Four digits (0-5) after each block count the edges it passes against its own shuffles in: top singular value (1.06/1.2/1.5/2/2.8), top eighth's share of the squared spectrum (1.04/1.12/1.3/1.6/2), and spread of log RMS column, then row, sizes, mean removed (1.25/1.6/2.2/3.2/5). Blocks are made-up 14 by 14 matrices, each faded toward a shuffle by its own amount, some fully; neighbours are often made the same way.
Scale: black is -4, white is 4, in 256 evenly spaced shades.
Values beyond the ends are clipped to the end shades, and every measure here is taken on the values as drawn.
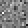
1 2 0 0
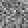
0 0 0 0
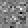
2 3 0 1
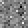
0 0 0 0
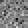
0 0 0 0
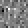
2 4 0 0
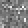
1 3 0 0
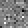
1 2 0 0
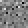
1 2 0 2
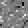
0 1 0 0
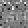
1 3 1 0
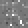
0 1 0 0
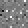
0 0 0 0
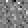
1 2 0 0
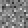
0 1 1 0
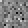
0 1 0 0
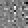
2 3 1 0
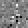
2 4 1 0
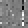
3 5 1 0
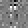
3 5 2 1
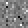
1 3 1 0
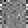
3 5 2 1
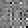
3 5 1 1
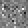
1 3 0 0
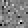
1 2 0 0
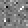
1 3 0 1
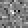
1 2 0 0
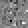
1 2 1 0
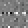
3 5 0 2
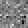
2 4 0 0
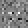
2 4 1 1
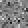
1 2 0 0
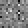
2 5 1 0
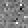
1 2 0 0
